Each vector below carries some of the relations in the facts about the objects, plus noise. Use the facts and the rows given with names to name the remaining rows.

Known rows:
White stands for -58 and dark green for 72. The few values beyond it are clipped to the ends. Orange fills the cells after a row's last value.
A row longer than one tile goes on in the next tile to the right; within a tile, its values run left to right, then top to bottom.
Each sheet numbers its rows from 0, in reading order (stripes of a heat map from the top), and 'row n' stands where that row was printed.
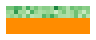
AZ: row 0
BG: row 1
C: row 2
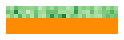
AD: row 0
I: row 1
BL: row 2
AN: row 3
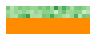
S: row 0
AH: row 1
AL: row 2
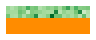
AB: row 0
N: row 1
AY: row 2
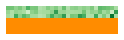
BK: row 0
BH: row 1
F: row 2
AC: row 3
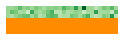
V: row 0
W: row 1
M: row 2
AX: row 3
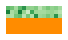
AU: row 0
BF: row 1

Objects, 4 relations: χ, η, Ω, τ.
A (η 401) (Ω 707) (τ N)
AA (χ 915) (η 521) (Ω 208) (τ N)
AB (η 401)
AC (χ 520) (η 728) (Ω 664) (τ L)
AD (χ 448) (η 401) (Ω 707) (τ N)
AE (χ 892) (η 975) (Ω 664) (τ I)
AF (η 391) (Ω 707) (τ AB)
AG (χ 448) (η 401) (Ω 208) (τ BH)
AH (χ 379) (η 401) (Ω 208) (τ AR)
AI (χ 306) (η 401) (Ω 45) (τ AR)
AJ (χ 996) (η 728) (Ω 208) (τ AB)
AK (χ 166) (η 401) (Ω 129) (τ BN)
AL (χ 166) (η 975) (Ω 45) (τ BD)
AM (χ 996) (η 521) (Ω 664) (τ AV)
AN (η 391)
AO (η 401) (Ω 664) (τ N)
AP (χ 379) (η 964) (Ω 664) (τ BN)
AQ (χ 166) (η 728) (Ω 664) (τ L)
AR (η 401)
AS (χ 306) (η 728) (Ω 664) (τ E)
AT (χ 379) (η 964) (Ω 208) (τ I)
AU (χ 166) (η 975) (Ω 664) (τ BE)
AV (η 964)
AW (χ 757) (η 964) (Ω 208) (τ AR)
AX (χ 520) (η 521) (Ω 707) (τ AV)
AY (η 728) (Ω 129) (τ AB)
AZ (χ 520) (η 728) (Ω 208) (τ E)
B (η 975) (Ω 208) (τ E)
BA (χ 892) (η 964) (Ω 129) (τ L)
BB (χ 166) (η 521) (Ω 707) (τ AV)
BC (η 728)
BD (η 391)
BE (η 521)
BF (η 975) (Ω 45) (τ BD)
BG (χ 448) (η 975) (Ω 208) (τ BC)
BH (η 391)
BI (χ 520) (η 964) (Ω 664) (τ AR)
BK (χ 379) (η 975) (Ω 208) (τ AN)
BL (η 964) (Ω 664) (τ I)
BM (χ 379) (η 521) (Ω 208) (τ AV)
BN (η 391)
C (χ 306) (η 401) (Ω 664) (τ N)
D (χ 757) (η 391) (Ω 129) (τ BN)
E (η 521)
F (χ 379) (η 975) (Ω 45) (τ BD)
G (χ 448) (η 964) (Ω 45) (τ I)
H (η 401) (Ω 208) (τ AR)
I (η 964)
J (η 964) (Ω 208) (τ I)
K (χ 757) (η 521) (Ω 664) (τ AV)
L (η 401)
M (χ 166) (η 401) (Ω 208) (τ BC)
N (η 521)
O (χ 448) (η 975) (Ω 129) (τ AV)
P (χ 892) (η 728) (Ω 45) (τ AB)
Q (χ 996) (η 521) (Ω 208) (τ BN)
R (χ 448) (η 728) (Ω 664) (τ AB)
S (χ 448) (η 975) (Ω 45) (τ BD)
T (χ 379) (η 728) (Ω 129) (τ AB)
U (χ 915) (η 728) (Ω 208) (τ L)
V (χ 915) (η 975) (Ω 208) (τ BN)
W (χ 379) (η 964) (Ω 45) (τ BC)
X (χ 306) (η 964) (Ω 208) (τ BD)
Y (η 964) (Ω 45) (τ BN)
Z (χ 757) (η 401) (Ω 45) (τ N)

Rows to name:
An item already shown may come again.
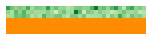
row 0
BA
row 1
B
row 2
AP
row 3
AJ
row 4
A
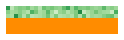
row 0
AE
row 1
C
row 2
AY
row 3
V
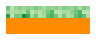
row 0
F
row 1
W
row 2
W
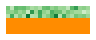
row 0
AC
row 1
D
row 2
A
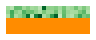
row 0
D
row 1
Z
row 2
BC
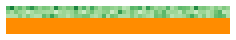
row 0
AJ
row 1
BG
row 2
H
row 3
AL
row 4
BB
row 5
BA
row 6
AG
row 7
W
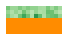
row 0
G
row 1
Y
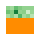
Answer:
AD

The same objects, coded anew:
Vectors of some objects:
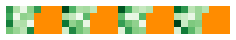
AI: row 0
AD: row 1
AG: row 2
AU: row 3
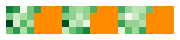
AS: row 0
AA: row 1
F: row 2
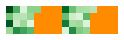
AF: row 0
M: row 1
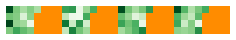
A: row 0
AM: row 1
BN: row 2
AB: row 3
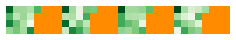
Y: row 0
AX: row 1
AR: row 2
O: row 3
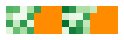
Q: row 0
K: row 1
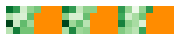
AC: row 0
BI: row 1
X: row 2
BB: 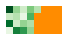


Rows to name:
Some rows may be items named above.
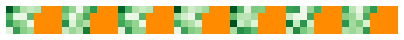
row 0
AG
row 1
P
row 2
AG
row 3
O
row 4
AF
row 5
AM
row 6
BA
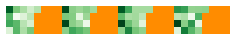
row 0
G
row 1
A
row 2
BL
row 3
AP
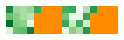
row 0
V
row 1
AJ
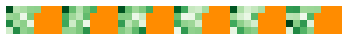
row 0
AK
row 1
AB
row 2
N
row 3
BG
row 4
O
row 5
AP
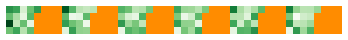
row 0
C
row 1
AG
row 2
BK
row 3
W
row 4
T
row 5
AL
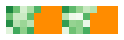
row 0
AZ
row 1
Z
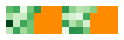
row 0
AE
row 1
BM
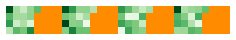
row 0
AY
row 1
AO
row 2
AW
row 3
AV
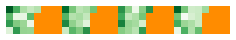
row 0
AG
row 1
B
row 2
X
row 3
S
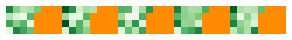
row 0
D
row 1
R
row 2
Q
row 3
U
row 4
BF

